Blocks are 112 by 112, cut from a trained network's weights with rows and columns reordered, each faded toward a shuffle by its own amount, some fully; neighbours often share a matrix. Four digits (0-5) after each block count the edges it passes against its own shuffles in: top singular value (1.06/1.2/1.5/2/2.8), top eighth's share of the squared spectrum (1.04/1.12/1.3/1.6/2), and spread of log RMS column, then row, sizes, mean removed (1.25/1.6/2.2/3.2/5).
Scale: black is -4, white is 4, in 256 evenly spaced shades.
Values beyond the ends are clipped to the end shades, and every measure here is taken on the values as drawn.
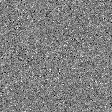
0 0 0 0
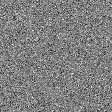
0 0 0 0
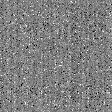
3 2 0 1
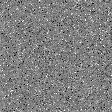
0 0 0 0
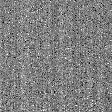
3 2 0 2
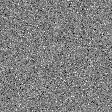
0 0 0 0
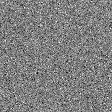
0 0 0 0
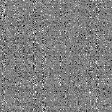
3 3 3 0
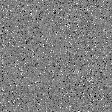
1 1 1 0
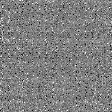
2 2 3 0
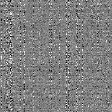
3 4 4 0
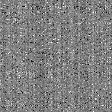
3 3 0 3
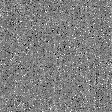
1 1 0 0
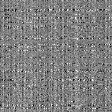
4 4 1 4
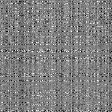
4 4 1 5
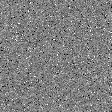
1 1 1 0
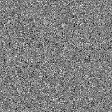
2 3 2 2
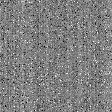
3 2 0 2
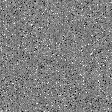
1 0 0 0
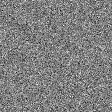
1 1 0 0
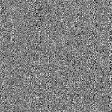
3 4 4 1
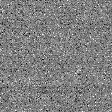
2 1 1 0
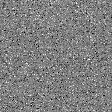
1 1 1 0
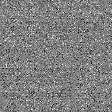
2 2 2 0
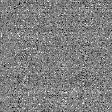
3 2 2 0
